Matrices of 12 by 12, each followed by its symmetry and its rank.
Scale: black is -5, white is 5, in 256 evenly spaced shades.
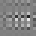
neither, rank one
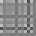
symmetric, rank one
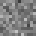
neither, full rank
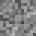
symmetric, full rank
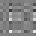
neither, rank one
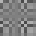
symmetric, rank one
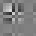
symmetric, rank one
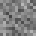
neither, full rank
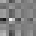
neither, rank one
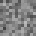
neither, full rank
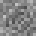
symmetric, full rank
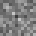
symmetric, full rank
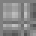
symmetric, rank one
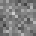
symmetric, full rank
